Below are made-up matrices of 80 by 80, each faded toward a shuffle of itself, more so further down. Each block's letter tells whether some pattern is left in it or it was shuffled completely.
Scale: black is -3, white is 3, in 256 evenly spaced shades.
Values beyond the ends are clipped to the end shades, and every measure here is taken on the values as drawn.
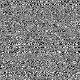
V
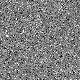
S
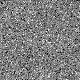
S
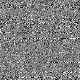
V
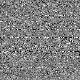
V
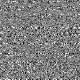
V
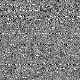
V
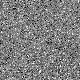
S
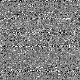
V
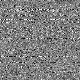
V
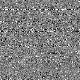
V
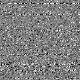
V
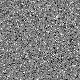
S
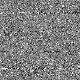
V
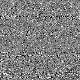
V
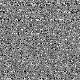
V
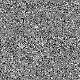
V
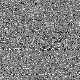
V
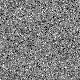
S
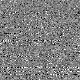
V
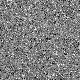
S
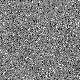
S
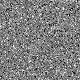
S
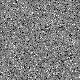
S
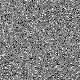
S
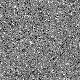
S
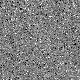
S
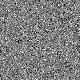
S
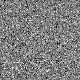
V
